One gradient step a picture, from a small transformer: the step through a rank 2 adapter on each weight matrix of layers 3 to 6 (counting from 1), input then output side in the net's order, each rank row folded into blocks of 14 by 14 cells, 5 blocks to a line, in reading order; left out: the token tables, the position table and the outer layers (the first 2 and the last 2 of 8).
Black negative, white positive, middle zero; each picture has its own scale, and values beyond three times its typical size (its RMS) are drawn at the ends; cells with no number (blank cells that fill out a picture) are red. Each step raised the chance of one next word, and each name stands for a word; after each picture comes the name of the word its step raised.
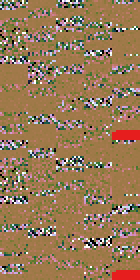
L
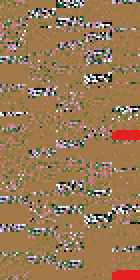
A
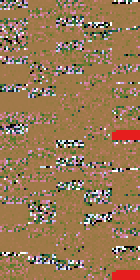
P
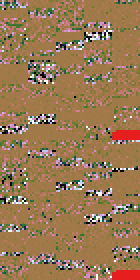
L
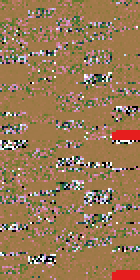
A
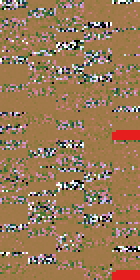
P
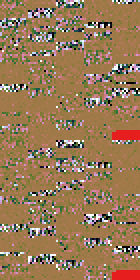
P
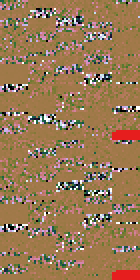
A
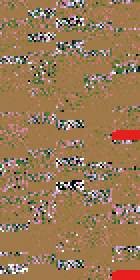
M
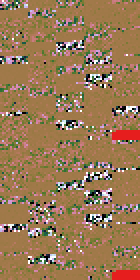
A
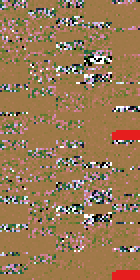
A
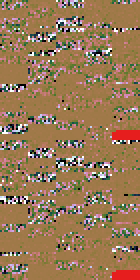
P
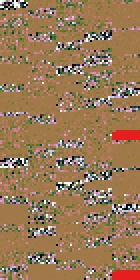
M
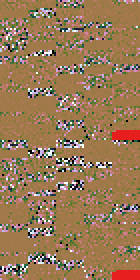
M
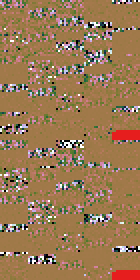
P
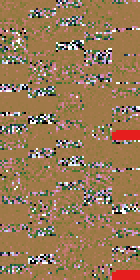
L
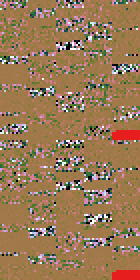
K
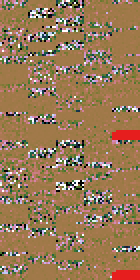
M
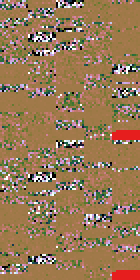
K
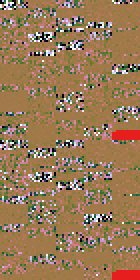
K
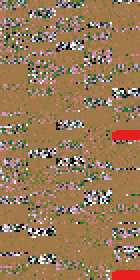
L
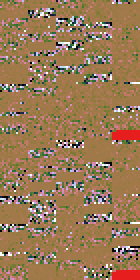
P
